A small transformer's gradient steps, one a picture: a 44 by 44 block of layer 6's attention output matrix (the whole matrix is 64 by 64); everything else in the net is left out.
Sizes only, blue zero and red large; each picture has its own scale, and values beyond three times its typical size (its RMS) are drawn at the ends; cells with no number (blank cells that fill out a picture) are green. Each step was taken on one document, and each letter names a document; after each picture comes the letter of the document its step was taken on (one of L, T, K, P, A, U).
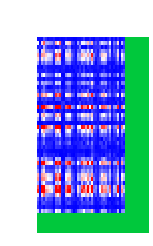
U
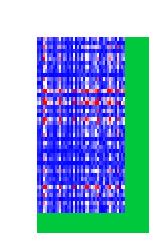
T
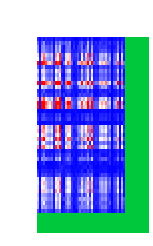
U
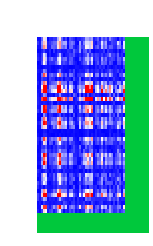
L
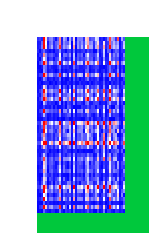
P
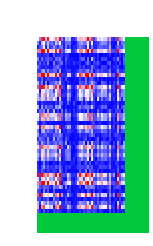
U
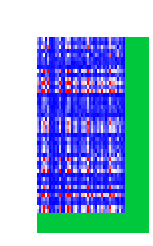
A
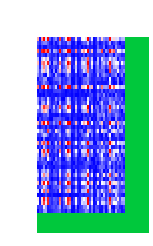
A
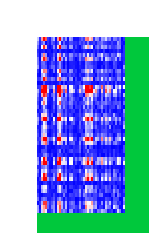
L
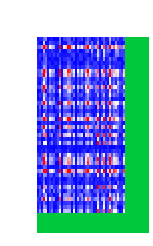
P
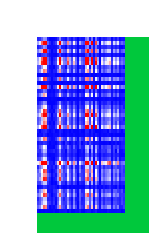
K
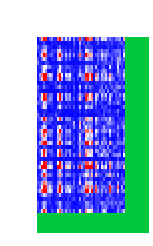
L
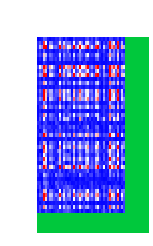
P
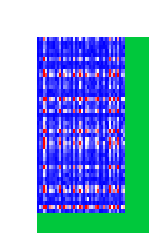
T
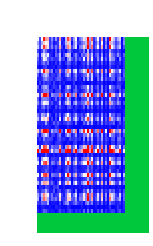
A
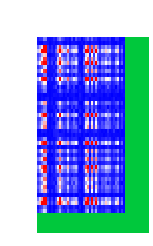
K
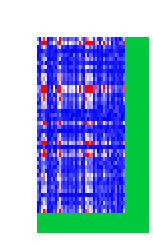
L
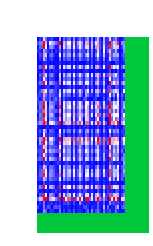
P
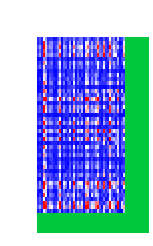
T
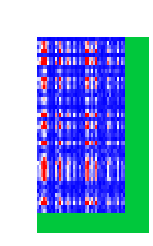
K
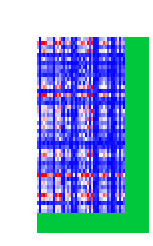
U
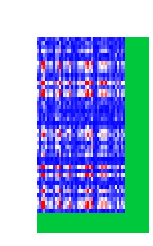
U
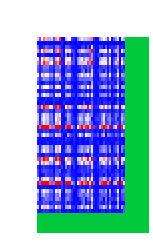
U
